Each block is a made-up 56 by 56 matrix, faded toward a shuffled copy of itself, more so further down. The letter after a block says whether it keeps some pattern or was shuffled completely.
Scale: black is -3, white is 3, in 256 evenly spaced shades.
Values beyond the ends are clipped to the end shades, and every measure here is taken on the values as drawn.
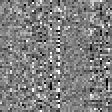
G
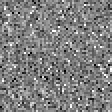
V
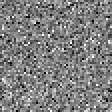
V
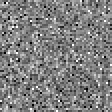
V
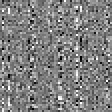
G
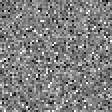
V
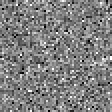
V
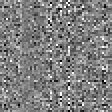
G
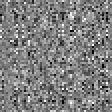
G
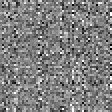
G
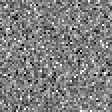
V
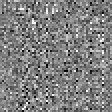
G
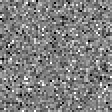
V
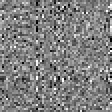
G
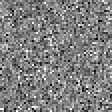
V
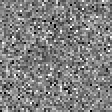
V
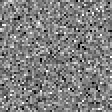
V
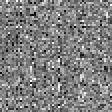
G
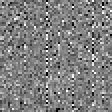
G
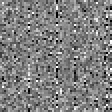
G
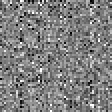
G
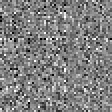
G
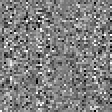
G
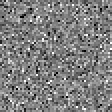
V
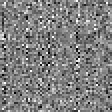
G
